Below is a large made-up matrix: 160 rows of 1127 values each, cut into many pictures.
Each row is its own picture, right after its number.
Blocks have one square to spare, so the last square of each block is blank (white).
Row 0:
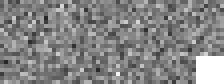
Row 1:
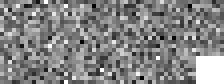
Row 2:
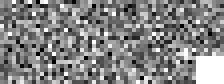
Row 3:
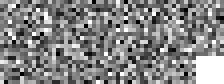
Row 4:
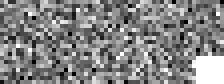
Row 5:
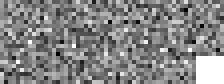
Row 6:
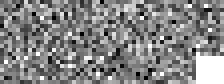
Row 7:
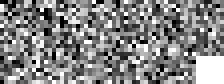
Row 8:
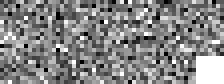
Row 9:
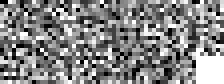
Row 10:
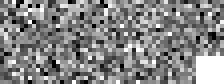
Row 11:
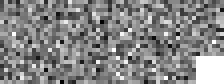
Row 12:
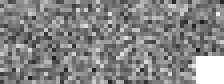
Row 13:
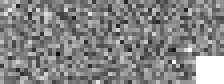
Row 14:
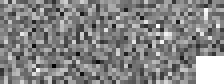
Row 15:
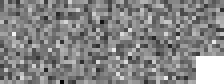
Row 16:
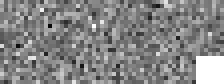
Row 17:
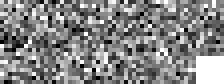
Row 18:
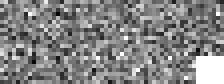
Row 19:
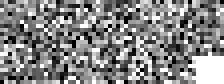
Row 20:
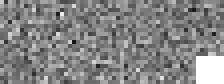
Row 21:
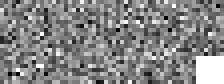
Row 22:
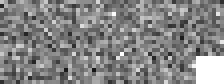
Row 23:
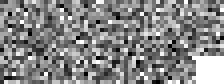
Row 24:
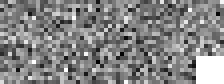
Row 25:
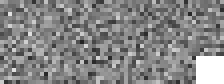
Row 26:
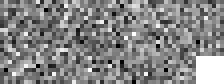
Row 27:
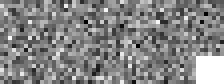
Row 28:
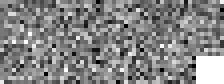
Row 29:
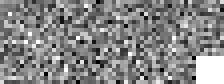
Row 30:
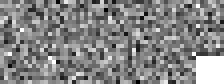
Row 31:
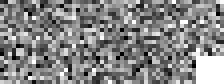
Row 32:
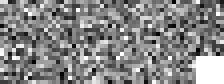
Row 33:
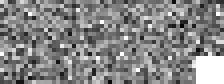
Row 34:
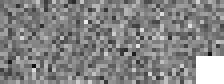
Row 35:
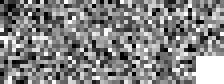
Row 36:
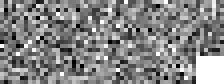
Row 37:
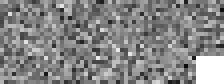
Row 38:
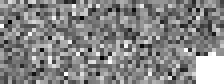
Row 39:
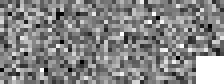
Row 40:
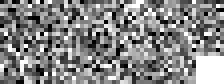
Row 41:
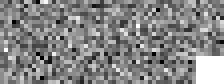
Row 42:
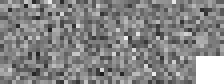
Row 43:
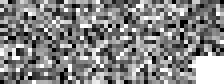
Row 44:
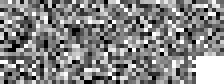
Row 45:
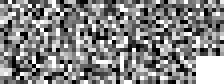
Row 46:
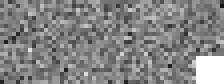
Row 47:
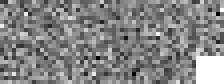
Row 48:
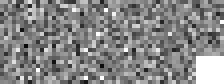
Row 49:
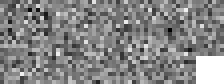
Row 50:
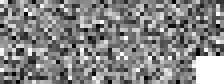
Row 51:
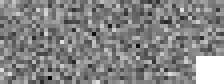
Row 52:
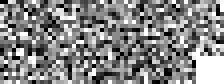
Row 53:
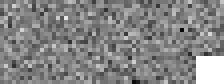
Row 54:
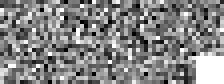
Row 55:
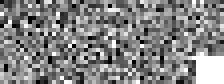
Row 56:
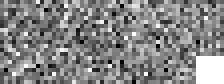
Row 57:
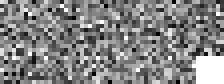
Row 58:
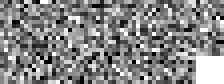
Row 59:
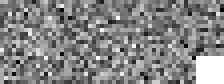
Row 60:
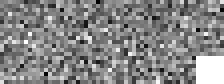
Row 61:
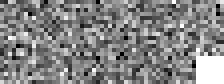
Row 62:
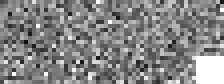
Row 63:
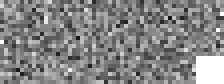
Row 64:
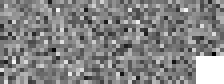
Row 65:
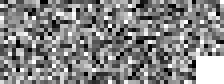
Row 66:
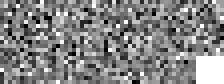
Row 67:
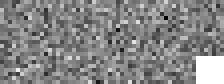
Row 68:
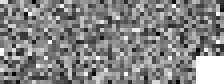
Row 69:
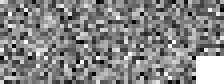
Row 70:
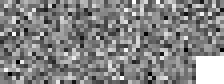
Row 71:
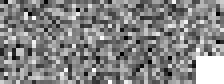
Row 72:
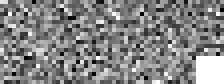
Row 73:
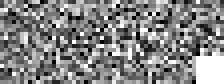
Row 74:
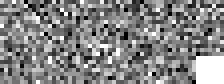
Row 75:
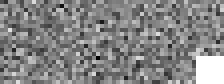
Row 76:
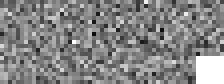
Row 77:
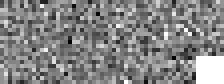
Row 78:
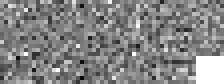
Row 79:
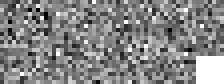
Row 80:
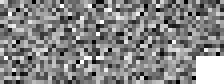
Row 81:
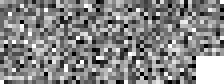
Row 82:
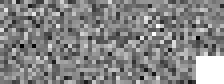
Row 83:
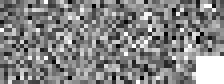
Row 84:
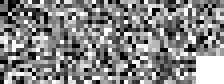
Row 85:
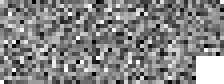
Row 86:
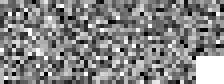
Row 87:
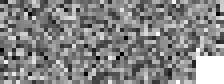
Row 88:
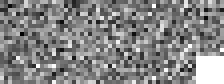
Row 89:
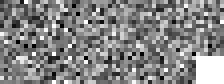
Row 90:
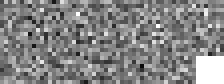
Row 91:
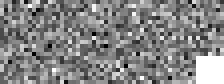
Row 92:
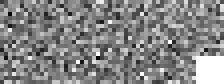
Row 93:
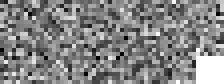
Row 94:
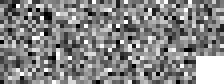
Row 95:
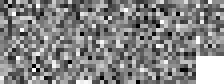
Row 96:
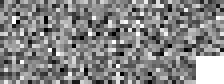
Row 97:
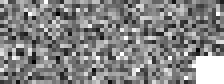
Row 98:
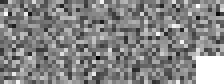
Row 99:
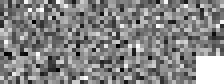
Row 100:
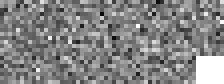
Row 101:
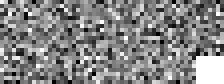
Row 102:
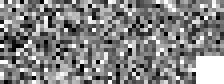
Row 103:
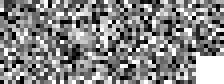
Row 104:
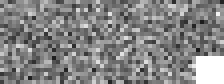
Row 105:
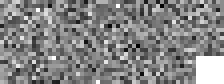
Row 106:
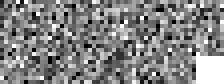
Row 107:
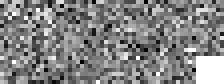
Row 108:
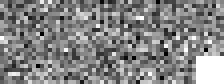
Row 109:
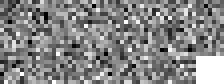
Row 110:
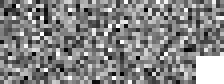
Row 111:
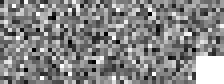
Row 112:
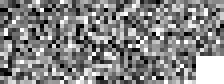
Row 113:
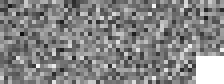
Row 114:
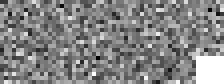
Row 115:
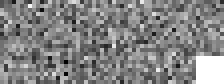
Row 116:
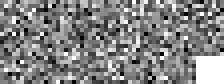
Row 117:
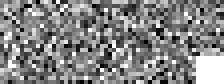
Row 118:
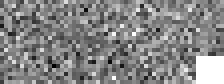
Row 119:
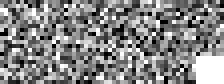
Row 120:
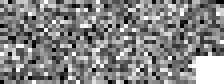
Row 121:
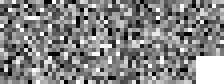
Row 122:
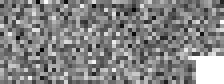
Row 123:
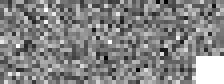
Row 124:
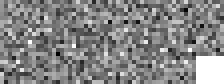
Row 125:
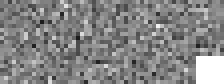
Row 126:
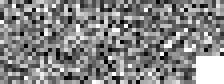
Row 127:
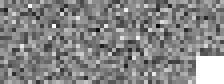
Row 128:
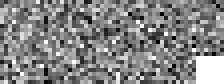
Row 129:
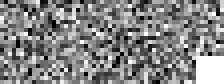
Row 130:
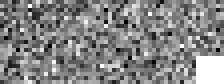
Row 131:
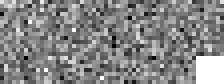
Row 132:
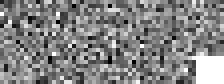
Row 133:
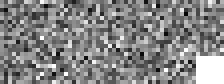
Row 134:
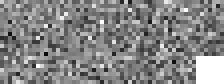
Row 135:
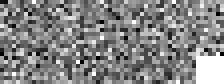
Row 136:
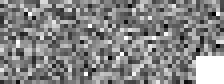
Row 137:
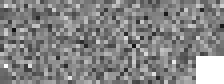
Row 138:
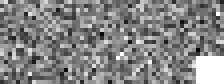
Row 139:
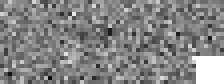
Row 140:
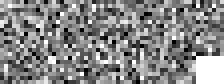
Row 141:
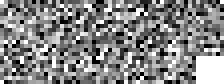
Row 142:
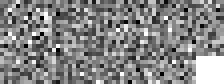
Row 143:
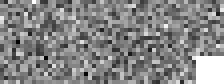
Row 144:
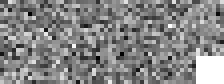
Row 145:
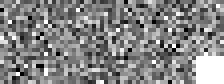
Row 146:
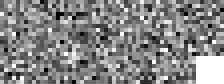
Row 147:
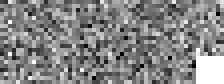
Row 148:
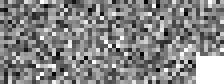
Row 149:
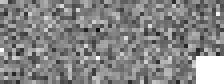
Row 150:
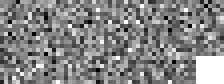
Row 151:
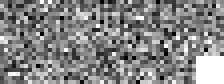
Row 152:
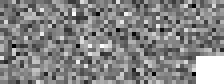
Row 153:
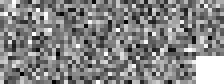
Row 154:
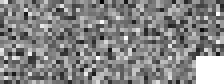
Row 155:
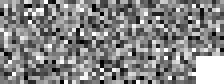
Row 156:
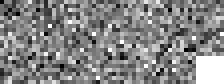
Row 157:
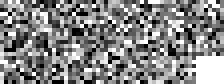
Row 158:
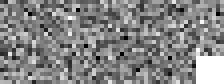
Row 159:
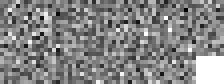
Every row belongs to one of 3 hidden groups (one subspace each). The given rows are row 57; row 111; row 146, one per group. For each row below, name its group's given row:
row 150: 146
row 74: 111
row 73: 111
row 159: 146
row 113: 111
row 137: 111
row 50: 57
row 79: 146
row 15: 146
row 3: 146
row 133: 111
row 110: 146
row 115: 111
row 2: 111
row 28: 57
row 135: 57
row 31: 57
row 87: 57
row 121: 111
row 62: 57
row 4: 57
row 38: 111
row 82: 111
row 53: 111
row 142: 146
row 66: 146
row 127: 111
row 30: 111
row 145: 146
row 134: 146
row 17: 146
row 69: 57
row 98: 57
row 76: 111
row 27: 111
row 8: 146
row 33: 57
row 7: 146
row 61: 57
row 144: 57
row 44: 146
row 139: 146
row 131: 111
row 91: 111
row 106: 111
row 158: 57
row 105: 146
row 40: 111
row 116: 146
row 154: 57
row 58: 111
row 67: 146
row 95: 111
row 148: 111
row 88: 111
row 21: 146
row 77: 111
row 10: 111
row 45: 111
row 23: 57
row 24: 57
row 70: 146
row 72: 57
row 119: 111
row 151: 146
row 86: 57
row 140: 111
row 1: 111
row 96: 146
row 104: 57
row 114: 57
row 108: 146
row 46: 57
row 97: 57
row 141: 57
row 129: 57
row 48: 111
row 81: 57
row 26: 111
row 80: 57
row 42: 111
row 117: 111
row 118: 111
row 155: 111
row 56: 111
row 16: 146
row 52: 57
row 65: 57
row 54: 111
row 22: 57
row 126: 146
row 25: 57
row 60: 57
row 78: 111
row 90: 111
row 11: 146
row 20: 111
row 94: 146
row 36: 146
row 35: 146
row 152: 111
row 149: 57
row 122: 111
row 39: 146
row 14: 111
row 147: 57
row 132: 111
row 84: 146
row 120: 57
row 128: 146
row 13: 146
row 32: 57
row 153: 146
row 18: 57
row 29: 57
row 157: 146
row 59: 57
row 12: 57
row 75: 57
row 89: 111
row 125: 111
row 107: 146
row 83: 111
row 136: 57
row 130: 111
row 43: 57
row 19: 57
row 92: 57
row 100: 111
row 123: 146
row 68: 57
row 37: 57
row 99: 111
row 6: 111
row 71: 57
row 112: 111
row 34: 111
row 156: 146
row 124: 146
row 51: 146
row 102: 146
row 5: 146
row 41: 111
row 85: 57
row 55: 111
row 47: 57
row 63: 146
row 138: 57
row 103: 146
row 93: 57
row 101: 57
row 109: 146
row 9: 57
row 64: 146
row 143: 57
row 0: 146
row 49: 146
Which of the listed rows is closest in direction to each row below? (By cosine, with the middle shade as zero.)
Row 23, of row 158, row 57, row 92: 92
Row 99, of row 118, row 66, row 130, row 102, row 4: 118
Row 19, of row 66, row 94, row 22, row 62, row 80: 22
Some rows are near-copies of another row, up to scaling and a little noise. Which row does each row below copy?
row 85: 141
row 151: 108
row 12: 104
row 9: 47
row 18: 97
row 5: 124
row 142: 159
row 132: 55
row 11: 15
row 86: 59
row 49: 79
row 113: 88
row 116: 70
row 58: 41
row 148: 133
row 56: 26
